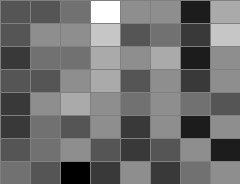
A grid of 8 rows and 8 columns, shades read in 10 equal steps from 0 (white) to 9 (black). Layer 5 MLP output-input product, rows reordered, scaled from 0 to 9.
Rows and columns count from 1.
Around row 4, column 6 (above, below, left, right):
3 4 6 7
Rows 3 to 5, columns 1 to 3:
7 5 5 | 6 6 4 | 7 4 3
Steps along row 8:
up up down down up down down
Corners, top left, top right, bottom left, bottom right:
6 3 5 4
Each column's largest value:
7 6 9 7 7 7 8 8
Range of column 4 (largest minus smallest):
7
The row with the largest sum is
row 8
